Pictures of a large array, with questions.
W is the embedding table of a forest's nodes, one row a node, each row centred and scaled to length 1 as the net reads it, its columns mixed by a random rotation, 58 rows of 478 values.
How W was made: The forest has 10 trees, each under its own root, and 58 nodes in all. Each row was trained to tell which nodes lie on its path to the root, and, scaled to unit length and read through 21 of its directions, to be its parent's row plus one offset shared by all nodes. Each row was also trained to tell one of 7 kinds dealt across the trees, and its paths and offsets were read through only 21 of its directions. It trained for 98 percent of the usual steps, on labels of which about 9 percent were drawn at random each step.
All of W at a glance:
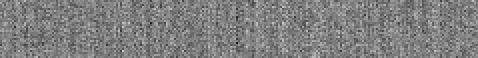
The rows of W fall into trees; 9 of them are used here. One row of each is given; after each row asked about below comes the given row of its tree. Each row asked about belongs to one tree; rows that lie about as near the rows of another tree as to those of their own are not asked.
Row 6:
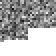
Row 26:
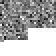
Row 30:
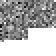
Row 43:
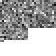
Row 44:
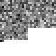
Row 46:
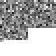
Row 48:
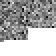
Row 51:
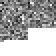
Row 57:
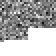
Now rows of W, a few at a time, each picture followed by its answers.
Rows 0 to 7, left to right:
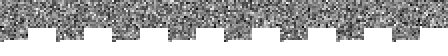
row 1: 44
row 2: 43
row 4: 44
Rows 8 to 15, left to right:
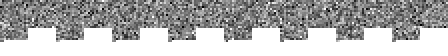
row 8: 43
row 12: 30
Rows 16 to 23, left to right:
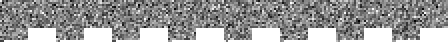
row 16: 43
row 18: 43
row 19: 46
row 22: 30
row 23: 6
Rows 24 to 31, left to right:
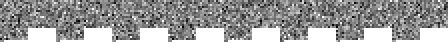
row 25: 30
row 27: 48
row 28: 51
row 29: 44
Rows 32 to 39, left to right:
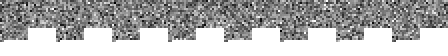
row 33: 44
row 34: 26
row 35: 51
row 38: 26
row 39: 43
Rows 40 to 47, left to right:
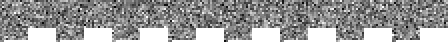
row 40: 57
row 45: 48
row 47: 48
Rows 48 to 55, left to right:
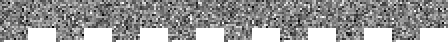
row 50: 6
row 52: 57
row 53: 48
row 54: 48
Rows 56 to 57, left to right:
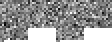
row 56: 51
